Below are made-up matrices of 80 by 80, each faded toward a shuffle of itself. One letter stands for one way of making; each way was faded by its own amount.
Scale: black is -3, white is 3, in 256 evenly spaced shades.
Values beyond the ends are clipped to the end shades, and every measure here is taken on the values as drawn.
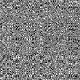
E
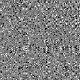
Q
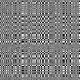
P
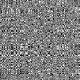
E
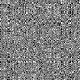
E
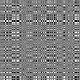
P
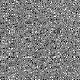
Q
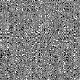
Q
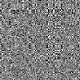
E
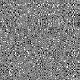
Q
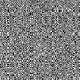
E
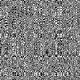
E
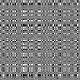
P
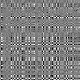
P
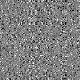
Q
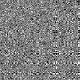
E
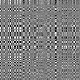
P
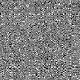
Q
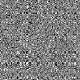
E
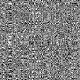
E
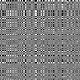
P
